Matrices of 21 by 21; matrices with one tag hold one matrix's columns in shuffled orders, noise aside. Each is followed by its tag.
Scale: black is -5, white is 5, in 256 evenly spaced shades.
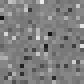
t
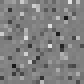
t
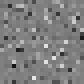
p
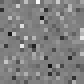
t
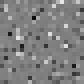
t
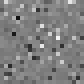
t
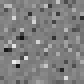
p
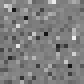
t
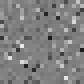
p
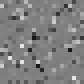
p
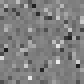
p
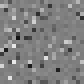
p
